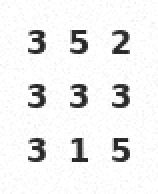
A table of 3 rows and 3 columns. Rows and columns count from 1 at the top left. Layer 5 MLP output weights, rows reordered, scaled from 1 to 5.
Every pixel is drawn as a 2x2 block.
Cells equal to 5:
2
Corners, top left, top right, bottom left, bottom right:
3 2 3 5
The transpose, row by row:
3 3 3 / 5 3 1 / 2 3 5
